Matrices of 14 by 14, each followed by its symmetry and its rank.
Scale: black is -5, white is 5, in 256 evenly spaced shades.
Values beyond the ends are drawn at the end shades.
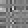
neither, rank two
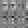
neither, rank two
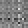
antisymmetric, rank two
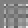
symmetric, rank one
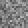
neither, full rank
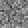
neither, full rank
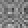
antisymmetric, rank two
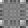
symmetric, rank one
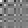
symmetric, rank one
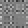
antisymmetric, rank two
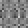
neither, rank two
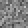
neither, full rank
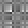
symmetric, rank one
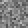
neither, full rank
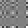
symmetric, rank one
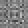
antisymmetric, rank two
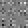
antisymmetric, rank two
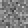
neither, full rank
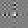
symmetric, rank one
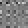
neither, rank two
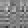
neither, rank two
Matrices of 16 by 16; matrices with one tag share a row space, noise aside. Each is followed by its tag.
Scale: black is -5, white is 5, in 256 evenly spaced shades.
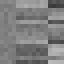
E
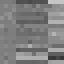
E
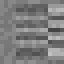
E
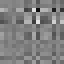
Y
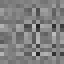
Y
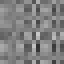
Y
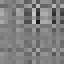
Y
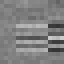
E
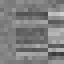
E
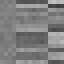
E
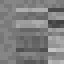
E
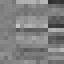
E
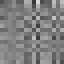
Y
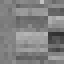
E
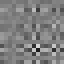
Y
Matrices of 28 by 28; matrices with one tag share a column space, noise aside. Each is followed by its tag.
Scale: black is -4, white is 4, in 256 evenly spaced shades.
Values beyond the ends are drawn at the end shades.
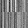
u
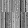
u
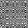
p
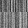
u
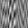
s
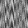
s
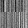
u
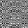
p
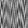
s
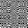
p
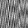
s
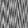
s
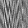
s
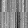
u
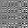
p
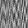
s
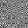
p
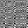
p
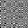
p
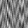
s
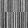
u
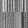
u
